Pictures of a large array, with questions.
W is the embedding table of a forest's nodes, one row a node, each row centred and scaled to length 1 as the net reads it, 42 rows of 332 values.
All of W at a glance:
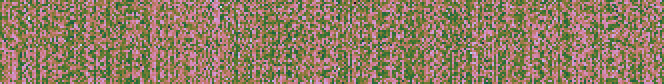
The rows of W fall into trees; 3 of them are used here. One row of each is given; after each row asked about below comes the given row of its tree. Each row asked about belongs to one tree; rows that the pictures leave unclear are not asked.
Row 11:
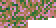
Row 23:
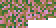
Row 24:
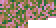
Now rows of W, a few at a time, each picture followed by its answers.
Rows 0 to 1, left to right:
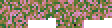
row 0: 23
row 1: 11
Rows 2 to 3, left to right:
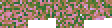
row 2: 23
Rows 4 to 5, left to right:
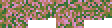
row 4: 23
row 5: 23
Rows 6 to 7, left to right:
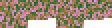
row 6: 11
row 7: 11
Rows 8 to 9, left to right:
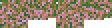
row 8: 23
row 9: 23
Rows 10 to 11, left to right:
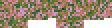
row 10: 11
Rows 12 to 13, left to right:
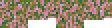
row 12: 24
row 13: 24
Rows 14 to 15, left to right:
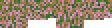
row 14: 23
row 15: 11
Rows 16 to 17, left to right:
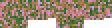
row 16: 11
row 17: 11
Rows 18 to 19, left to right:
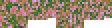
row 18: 11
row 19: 24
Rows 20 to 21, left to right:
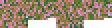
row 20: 24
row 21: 11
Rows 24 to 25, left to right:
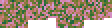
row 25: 11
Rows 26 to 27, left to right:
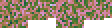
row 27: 11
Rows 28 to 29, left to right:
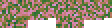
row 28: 11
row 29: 23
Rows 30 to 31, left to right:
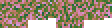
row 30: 23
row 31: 11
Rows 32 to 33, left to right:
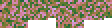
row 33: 23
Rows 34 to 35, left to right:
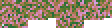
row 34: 23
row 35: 11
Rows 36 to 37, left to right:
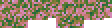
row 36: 11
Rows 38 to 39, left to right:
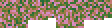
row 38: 11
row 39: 23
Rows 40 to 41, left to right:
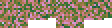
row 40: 23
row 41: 23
